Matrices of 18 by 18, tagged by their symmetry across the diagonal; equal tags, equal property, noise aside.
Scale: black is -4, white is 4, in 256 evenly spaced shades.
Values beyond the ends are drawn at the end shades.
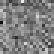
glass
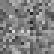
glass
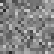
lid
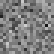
lid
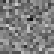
lid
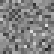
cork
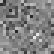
cork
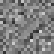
cork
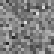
glass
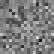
cork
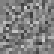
glass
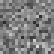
lid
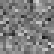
lid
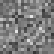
cork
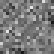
cork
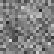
glass
